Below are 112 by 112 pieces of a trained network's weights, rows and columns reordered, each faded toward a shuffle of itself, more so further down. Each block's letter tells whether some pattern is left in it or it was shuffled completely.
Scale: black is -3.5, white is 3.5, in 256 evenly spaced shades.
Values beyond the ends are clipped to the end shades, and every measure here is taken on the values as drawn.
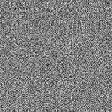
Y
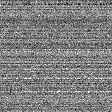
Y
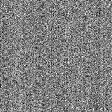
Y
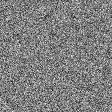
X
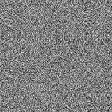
Y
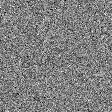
X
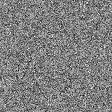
X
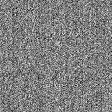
Y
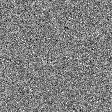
X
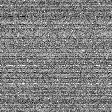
Y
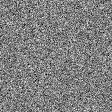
X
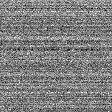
Y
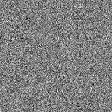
Y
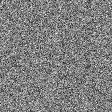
X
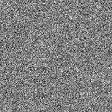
Y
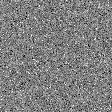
X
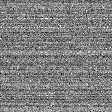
Y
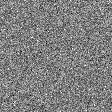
X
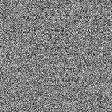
Y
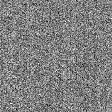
Y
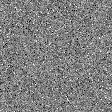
X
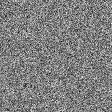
X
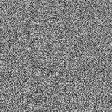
Y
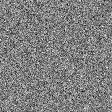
X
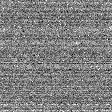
Y
